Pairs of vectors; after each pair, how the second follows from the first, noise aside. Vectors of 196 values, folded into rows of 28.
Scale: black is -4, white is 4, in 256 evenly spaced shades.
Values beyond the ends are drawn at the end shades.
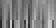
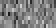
shuffled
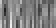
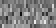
shuffled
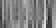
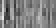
wrapped around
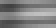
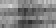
wrapped around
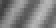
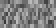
shuffled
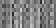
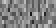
shuffled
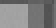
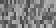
shuffled
